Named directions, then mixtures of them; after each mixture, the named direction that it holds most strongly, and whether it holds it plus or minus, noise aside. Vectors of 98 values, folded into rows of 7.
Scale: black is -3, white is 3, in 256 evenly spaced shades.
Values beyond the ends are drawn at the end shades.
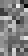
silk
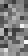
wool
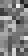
silk, plus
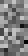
wool, minus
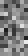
wool, plus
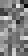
silk, plus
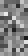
silk, minus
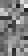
silk, minus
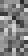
silk, plus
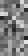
silk, minus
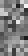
silk, minus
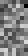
wool, plus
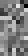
silk, plus
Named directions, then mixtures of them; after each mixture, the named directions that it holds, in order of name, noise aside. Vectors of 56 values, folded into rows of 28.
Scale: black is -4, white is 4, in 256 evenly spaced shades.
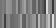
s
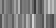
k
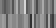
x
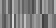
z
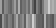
k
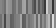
s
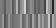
s, x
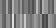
z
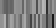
s, x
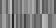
z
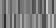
s, z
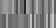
x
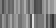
k, x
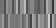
s, x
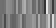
s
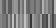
x, z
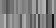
s, x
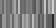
k, s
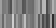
s, z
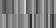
x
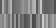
k, z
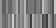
x, z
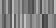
z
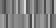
s, x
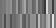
s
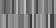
x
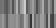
x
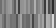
k, s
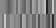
s
